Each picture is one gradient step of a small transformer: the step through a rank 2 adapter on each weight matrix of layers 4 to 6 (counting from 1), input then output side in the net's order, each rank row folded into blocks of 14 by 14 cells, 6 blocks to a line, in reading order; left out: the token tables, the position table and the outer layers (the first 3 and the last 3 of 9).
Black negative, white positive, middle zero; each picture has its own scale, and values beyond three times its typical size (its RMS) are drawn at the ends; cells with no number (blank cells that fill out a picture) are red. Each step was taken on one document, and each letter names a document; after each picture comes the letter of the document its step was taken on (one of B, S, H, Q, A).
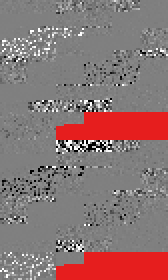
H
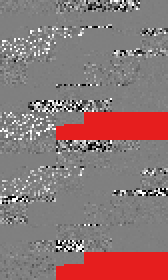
H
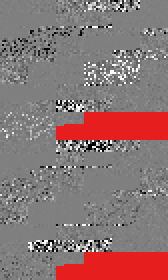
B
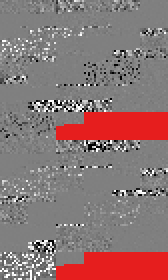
H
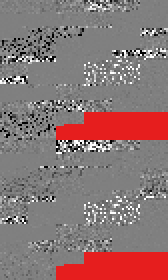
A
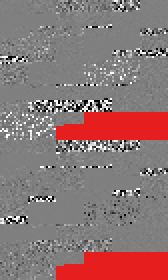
B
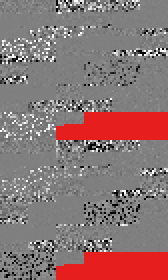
A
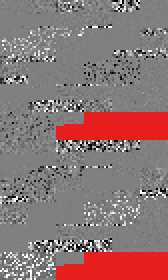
H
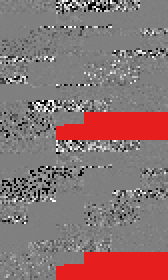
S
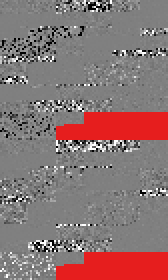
A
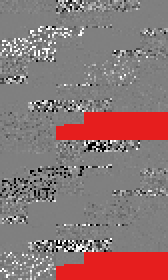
B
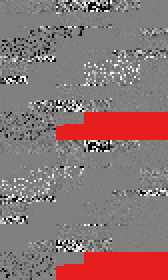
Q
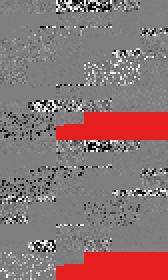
A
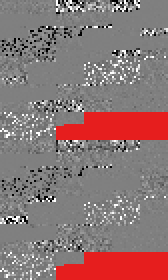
Q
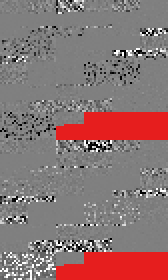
H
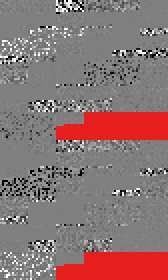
S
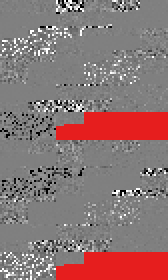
S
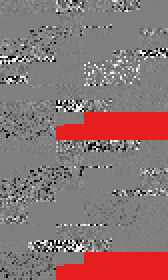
Q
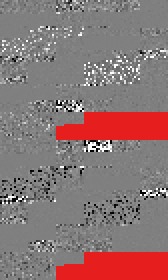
Q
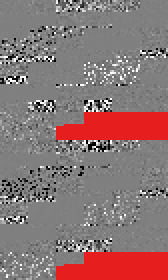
S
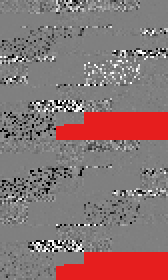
Q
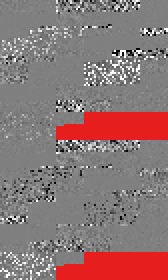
Q
